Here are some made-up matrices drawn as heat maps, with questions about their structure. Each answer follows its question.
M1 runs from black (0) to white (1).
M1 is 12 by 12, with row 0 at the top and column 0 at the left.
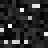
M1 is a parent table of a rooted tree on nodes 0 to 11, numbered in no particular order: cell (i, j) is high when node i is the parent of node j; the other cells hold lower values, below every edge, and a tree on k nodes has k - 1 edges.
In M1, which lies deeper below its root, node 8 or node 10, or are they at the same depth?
node 8
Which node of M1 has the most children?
10
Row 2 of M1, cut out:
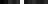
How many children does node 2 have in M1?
1
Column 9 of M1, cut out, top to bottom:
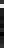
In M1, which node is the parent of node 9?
1
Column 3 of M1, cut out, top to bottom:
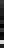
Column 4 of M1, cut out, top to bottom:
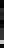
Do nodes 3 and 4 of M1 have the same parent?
yes
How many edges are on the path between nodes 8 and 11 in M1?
1
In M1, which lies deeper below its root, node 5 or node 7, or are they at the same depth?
node 5
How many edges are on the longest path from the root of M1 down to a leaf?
3
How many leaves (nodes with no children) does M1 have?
5
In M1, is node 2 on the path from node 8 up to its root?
no
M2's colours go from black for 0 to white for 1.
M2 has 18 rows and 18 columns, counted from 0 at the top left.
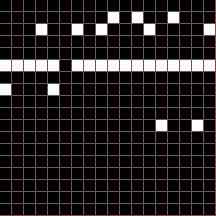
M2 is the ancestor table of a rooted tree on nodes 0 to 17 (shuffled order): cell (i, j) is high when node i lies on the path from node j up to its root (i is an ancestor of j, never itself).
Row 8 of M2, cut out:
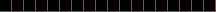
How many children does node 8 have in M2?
0
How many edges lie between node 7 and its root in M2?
1
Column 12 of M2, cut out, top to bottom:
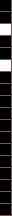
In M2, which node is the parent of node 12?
2
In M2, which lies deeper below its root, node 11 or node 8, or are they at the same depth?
the same depth
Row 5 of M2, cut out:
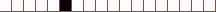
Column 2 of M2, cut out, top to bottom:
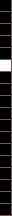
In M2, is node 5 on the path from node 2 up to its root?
yes
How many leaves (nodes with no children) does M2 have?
13
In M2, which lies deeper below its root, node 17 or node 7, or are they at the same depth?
node 17
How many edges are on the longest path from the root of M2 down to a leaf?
2
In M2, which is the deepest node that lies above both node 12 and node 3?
2
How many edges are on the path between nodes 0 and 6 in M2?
4
